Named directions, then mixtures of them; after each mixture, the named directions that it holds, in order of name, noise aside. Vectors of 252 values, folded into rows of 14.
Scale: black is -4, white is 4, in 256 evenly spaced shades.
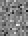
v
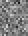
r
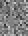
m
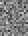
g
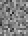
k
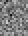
g, k, r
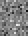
v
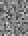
g, m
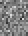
g, r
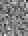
g, k, m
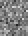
g, r, v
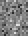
v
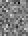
r
